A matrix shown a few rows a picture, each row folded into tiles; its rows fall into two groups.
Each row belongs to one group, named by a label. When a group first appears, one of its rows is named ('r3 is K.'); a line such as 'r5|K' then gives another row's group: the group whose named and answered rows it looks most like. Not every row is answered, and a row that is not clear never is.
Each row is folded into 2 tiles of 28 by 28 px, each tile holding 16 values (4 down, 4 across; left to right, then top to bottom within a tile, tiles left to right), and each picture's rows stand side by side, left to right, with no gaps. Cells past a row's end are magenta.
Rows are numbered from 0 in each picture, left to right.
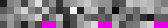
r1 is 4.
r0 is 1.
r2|4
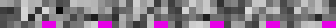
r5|4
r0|1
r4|1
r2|1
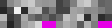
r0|4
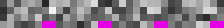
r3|4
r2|4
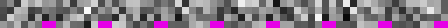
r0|1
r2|1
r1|1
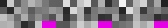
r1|4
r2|4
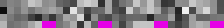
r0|4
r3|4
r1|1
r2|4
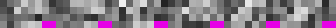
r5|1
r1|4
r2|4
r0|4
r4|1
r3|1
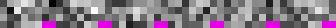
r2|1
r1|4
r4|1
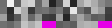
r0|4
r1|4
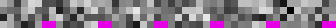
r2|1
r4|4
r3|1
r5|1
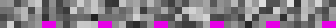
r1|4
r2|1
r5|1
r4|1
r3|1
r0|1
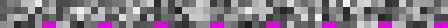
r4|1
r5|1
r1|1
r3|1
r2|1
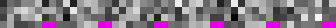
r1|4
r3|4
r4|4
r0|1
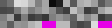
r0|4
